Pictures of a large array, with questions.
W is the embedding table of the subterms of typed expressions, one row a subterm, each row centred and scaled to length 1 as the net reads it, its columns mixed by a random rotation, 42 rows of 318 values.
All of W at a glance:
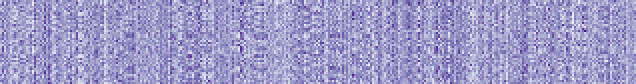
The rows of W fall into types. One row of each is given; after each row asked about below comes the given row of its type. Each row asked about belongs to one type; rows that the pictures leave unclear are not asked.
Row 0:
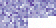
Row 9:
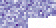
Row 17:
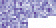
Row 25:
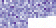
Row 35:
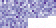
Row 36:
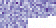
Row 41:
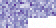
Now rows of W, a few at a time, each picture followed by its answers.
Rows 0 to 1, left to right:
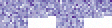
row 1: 0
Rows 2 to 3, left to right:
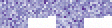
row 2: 35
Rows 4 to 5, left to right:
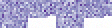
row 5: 36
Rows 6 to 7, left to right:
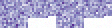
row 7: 9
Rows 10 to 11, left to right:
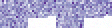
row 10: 35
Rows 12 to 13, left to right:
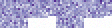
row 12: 0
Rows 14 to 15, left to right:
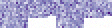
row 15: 41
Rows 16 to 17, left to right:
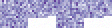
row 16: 35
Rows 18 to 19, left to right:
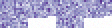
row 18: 17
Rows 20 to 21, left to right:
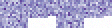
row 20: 36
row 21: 25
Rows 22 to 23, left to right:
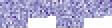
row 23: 35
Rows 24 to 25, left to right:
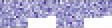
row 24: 17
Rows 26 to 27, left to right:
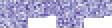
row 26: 25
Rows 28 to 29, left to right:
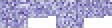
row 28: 41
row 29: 36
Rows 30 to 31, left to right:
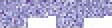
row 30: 0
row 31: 36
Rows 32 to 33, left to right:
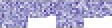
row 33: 17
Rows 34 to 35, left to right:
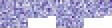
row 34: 17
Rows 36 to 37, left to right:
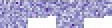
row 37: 9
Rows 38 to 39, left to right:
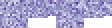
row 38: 36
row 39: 17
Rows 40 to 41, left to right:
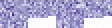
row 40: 25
